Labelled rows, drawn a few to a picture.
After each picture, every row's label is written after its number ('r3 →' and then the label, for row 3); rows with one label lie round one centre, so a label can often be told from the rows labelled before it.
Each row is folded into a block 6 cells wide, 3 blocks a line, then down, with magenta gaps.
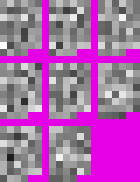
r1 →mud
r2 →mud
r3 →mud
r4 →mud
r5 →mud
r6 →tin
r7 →mud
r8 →tin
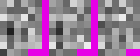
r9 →mud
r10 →mud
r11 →mud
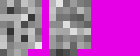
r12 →mud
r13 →tin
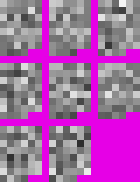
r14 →tin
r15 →tin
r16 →mud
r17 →mud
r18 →tin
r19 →tin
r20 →mud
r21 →mud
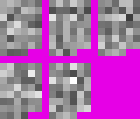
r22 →tin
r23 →mud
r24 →mud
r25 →tin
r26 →mud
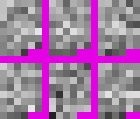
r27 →tin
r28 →tin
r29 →tin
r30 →tin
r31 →mud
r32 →tin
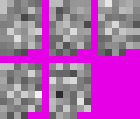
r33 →tin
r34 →tin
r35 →tin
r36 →tin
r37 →mud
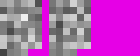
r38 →mud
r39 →mud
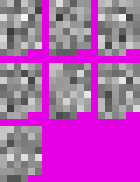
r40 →mud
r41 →tin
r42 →mud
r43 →mud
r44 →tin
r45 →mud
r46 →tin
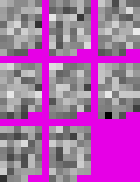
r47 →tin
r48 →mud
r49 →tin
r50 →tin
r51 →tin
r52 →tin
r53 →mud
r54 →mud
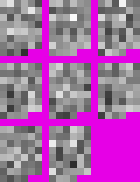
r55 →tin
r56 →mud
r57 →mud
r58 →mud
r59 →tin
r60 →mud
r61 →tin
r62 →mud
